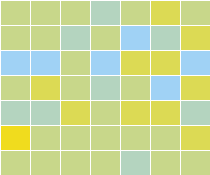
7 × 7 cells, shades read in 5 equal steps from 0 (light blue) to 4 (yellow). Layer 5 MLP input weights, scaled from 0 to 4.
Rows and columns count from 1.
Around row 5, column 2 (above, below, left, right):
3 2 1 3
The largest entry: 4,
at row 6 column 1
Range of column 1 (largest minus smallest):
4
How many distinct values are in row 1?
3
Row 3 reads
0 0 2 0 3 3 0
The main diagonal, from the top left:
2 2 2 1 3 2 2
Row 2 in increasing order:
0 1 1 2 2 2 3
